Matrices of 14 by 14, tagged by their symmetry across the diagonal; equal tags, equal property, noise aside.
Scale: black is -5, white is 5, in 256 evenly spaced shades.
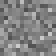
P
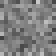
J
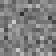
J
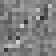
J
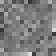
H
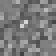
H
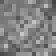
H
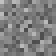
H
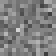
P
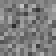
P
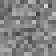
P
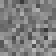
P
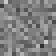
J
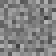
H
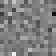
J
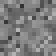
H
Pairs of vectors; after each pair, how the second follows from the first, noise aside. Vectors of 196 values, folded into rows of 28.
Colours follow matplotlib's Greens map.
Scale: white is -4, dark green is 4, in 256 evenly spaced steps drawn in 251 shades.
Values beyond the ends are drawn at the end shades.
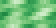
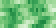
wrapped around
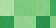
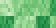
copied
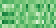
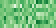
wrapped around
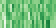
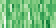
copied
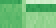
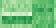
wrapped around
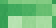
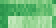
copied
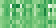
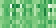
copied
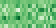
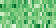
wrapped around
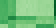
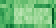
wrapped around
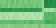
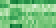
wrapped around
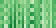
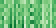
copied
